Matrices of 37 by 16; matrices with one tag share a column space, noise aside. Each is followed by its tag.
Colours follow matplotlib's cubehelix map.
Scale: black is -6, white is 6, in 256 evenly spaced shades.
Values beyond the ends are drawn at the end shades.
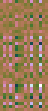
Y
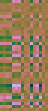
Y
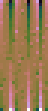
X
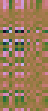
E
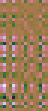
Y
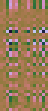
E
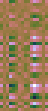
Y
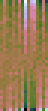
X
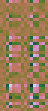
Y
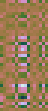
Y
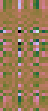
E
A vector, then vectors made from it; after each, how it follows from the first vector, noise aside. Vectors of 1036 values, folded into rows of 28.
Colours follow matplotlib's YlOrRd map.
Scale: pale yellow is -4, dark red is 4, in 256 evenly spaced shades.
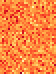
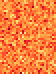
sign-scrambled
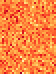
copied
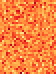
sign-scrambled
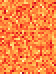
sign-scrambled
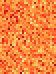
copied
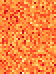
copied
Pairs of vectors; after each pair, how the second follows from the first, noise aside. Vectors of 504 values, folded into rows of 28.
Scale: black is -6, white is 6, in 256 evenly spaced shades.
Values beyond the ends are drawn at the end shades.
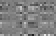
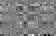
negated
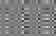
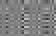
negated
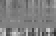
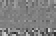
sign-scrambled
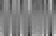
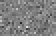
shuffled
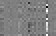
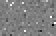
shuffled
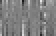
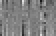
negated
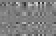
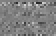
sign-scrambled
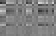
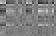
negated
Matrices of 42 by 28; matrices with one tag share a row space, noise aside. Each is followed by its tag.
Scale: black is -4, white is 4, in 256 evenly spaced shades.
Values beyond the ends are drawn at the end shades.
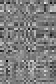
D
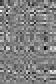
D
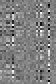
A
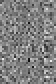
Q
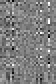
A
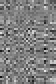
D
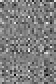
Q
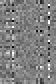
A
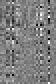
A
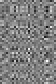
Q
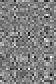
Q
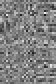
D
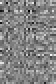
D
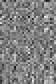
Q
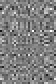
Q
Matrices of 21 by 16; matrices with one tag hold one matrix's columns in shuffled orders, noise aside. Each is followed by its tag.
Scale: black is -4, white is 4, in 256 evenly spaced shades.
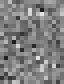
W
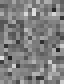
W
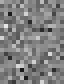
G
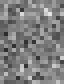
W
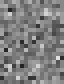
W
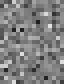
G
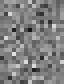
G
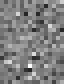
G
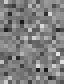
G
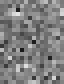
W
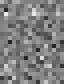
W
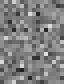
G
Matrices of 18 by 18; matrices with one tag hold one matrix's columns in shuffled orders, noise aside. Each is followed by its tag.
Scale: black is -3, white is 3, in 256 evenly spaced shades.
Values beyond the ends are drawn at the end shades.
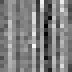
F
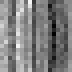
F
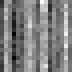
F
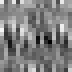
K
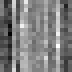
F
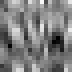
K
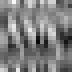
K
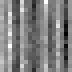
F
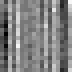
F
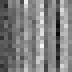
F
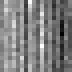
F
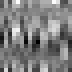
K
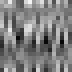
K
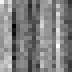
F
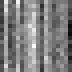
F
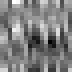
K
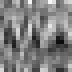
K
